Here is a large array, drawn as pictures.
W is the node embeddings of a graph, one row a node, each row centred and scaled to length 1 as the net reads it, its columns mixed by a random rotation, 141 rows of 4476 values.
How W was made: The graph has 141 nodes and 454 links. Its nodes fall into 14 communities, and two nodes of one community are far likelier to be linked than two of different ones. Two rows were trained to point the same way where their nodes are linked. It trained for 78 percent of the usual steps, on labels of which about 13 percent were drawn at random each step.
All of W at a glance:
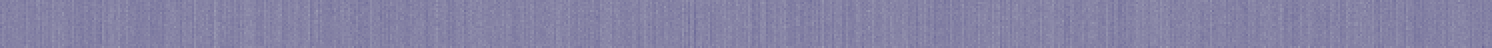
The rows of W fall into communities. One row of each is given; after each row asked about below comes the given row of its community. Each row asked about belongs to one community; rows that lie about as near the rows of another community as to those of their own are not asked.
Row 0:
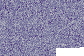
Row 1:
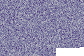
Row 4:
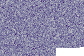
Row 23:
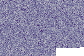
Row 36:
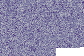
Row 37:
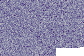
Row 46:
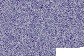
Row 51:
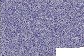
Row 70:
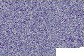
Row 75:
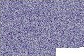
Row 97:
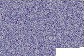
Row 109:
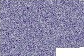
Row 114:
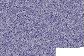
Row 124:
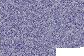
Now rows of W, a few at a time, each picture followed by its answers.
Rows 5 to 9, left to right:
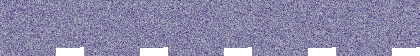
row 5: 0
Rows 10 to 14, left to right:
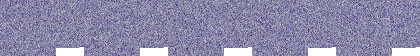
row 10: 23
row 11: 97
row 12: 109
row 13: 37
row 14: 4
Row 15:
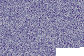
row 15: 97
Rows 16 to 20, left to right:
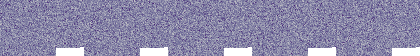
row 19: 75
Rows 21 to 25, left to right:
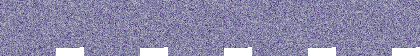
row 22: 109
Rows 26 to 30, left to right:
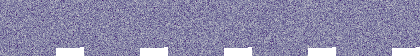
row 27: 46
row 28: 124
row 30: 124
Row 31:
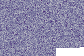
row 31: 51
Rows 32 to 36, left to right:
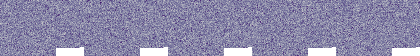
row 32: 124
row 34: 97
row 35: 124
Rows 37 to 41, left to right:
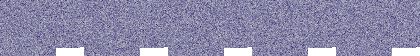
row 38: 4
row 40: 37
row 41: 114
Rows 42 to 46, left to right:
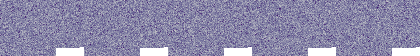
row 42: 46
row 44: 37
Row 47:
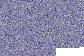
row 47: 97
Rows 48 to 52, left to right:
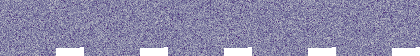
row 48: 1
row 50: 97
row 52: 4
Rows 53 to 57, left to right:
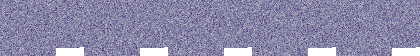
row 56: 1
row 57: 1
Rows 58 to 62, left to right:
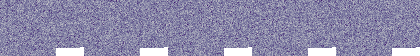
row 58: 36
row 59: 97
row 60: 51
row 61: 70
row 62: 124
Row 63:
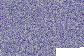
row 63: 37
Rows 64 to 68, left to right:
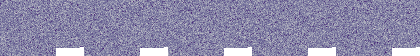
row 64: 51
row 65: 109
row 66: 0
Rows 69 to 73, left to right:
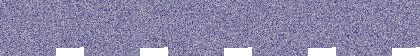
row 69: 70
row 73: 75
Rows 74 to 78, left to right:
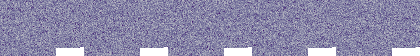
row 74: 70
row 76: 36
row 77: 70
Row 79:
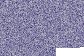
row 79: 51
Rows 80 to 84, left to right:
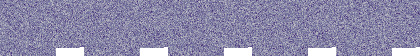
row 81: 1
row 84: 46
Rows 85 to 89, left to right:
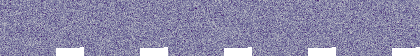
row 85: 75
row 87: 109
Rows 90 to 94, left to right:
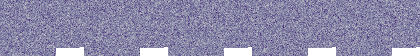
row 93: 70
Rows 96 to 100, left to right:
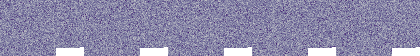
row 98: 46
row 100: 75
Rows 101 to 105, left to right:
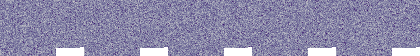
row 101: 37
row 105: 46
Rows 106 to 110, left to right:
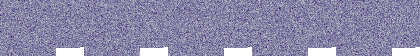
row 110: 51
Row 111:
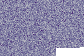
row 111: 70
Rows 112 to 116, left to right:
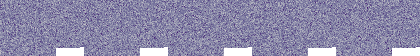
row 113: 97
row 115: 70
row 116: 37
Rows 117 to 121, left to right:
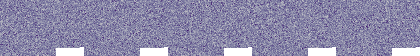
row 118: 46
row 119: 51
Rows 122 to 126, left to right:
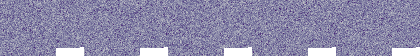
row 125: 109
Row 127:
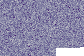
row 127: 124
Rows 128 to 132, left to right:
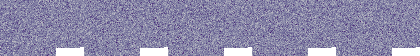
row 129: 0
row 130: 23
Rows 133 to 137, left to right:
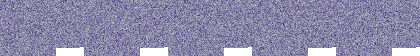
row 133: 37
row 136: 109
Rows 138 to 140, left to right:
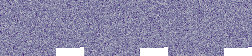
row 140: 51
